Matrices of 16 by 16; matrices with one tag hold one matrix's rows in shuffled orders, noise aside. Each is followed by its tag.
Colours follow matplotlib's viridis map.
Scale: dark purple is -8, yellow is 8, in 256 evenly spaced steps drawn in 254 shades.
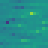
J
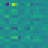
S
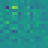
S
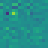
S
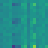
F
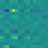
S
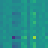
F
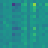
F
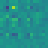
S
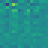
S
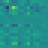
S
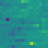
J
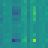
F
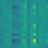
F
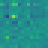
S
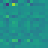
S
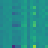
F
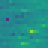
J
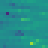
J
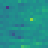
J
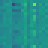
F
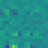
S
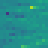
J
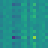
F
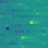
J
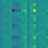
F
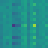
F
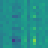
F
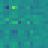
S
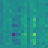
F
